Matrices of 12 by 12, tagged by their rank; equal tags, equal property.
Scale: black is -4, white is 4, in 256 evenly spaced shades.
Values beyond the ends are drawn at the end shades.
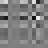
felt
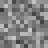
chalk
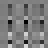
felt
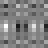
felt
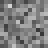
chalk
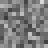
chalk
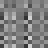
felt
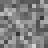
chalk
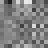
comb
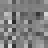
comb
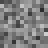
chalk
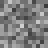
chalk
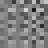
comb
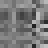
comb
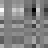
felt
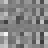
comb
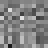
comb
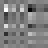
felt
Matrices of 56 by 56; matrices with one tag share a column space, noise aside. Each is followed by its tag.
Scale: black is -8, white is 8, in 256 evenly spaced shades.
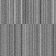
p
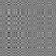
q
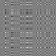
q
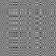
q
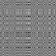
q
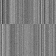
p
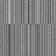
p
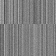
p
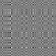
q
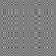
q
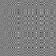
q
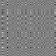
q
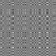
q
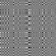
q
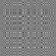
q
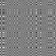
q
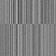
p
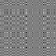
q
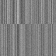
p
